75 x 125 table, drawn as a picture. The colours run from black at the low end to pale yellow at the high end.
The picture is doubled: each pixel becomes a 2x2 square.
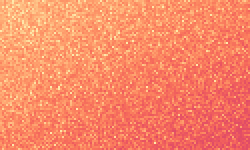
Ninth with the lowest average: bottom right. Odd rows or columns: none. Slope: up to the top left. Ninth with the highest average: top left.
